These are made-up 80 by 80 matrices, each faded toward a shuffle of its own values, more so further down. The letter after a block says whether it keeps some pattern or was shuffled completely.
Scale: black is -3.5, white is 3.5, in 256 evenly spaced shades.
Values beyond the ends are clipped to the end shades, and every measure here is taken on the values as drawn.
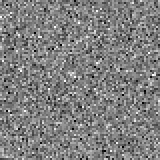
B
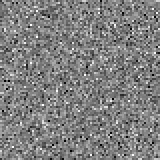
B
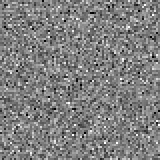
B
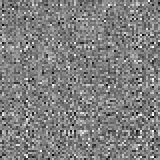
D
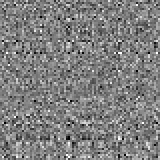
D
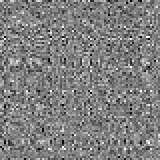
D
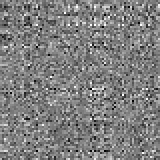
D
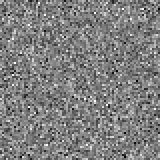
B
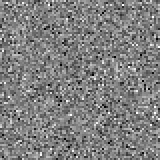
B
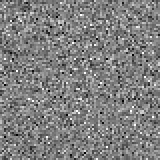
B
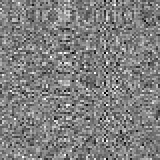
D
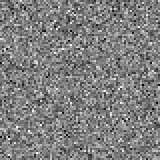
B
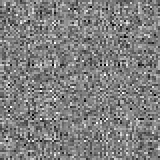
D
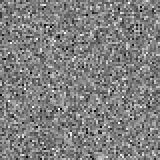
B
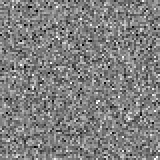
B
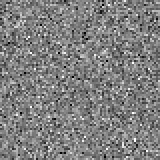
B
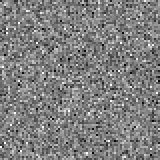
B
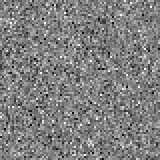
B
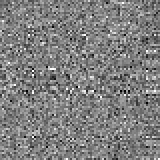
D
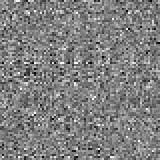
D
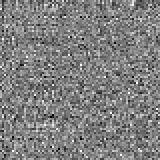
D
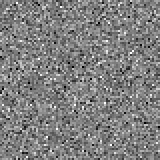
B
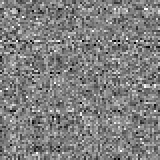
D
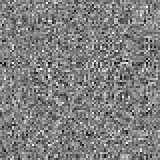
D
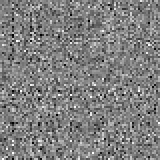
D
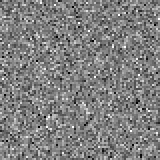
B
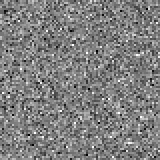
B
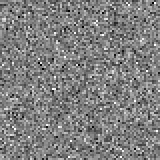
B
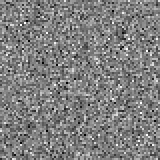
B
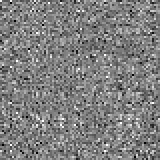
D
